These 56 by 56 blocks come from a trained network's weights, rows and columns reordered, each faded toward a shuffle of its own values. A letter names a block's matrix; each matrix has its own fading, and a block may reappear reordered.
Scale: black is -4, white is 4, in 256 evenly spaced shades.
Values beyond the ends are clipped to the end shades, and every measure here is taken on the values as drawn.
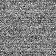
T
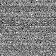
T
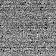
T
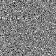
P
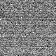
T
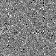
P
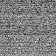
T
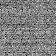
T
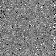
P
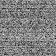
T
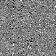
P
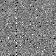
P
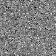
P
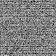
T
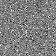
P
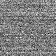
T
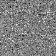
P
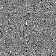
P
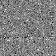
P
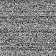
T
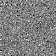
P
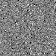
P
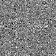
P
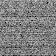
T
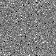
P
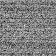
T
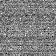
T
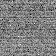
T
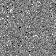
P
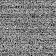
T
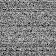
T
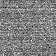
T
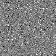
P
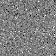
P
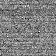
T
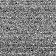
T
